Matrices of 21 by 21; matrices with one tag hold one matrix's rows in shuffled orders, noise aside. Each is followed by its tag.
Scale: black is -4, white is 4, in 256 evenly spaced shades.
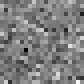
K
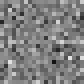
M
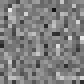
M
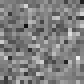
K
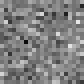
K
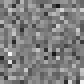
M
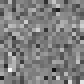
M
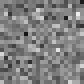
K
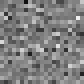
K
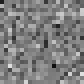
M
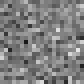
K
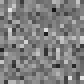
M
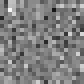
M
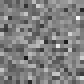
K
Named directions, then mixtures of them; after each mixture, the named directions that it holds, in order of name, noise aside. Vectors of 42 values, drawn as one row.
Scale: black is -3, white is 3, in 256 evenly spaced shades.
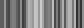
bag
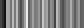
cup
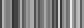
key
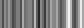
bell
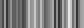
bag, bell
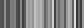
bag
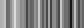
bell, cup, key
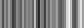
bell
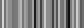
bag, bell, key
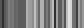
bag, bell, cup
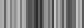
bag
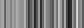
bag, bell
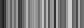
bag, bell, cup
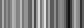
bell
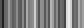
bag, bell, cup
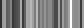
bag, key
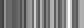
bag, bell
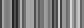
key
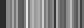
bag, cup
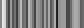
bell, cup, key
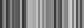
bag, key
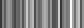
cup, key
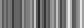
bell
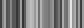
bag, key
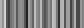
bag, cup, key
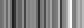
bell, key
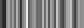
bell, cup
